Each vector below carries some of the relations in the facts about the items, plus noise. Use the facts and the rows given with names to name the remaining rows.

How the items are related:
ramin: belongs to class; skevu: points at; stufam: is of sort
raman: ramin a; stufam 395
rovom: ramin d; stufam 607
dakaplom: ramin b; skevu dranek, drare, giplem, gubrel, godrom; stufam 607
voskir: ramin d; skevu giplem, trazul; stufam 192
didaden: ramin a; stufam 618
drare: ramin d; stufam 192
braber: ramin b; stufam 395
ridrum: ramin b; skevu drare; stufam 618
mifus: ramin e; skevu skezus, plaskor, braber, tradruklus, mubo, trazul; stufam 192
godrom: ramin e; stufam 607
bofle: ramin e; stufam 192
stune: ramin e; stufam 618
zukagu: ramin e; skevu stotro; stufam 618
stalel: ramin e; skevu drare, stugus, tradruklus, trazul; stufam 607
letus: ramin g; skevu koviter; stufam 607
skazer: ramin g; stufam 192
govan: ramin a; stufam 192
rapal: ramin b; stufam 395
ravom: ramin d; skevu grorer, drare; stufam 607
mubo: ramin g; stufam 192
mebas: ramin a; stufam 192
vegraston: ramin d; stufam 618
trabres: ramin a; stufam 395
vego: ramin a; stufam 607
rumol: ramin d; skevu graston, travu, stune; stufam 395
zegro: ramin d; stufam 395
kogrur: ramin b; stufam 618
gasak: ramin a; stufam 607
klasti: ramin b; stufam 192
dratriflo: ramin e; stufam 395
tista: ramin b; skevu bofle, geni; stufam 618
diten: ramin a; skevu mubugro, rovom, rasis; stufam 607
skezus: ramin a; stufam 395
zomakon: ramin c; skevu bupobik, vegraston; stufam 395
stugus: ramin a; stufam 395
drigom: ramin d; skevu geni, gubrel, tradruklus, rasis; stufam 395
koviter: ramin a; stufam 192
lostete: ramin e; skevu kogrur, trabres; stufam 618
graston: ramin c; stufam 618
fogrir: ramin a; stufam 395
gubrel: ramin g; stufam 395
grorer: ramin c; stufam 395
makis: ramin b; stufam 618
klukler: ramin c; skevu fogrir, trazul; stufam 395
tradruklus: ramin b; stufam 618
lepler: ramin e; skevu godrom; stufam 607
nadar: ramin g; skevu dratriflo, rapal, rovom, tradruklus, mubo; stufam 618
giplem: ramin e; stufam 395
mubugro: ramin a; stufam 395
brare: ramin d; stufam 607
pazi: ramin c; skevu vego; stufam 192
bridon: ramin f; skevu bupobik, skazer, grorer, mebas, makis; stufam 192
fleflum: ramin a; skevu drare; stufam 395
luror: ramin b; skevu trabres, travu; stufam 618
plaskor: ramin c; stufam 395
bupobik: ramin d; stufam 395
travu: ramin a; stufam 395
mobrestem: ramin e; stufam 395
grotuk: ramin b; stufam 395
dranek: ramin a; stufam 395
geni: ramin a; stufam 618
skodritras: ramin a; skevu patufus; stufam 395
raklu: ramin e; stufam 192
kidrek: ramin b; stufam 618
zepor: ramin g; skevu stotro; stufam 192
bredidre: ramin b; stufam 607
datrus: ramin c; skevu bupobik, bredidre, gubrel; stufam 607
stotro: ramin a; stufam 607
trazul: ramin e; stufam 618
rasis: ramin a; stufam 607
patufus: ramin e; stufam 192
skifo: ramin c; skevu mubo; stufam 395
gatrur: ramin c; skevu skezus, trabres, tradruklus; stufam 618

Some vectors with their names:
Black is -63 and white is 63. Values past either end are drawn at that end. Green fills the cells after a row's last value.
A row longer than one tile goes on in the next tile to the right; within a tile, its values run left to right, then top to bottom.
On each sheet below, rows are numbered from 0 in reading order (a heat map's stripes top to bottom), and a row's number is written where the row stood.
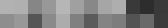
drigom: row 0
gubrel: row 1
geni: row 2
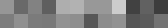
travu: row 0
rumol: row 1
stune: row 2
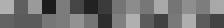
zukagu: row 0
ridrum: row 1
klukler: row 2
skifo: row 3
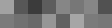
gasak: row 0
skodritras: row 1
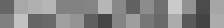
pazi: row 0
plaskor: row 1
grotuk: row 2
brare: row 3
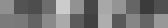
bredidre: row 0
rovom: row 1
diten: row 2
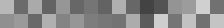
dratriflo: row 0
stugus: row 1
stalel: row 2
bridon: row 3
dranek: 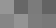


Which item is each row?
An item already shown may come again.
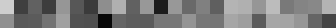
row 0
stune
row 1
graston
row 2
zukagu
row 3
trabres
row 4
mubo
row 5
grorer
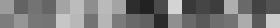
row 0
skezus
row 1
drare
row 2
tradruklus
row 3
trazul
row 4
stalel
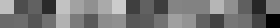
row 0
lostete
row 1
zegro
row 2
stune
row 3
plaskor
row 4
gatrur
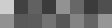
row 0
stune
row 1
diten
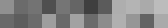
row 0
stotro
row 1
dakaplom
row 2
skazer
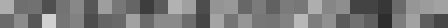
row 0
lepler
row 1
datrus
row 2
dakaplom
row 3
letus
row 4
trabres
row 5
klasti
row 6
luror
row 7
zomakon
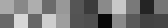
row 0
mifus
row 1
graston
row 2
nadar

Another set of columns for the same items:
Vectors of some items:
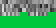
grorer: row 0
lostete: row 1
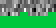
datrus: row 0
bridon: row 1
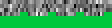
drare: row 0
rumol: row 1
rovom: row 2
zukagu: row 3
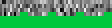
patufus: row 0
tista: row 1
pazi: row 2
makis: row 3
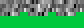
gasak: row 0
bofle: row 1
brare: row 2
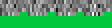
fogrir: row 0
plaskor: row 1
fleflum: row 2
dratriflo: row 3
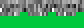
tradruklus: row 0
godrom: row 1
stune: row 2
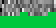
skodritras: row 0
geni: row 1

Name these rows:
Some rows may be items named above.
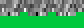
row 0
datrus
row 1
diten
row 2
drigom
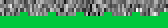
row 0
skazer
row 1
plaskor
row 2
voskir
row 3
zepor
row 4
godrom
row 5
bredidre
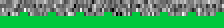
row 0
datrus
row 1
nadar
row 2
ravom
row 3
voskir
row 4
stotro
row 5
gubrel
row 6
ridrum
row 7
graston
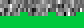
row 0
drare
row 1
klasti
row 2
letus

